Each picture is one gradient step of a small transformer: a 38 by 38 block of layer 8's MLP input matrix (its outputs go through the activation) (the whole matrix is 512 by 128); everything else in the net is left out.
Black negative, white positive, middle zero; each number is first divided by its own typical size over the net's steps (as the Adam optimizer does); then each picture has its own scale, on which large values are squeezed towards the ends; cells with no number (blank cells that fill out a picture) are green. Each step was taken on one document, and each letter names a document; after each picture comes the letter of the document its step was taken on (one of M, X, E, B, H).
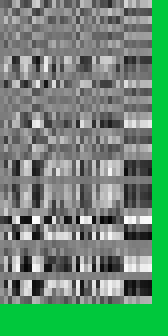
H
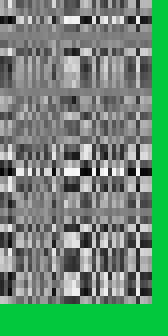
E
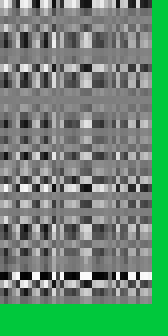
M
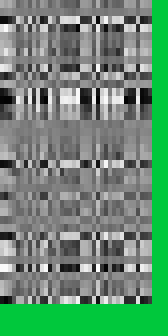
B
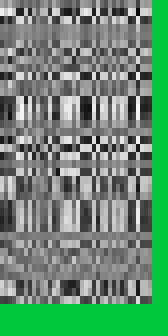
E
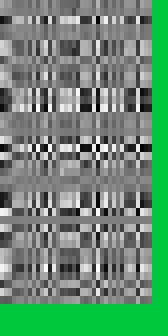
B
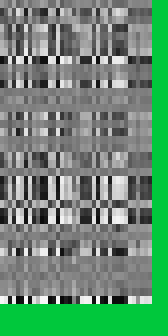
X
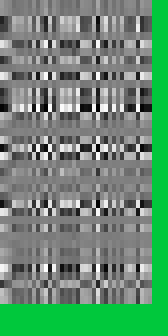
B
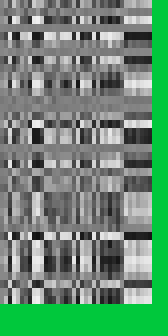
H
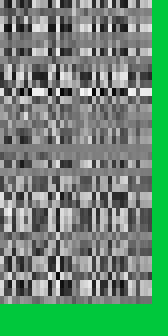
X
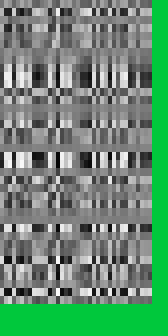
X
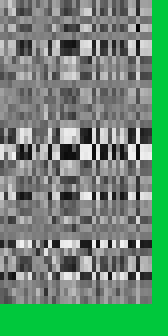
E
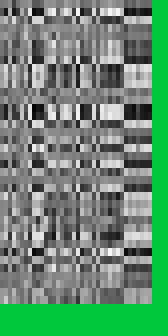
H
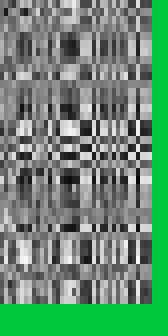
E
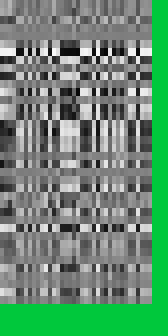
E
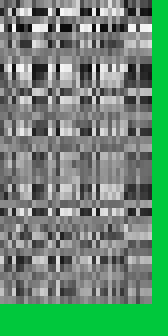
X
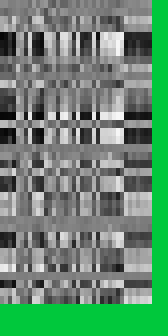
H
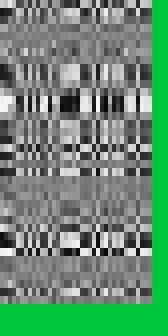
E
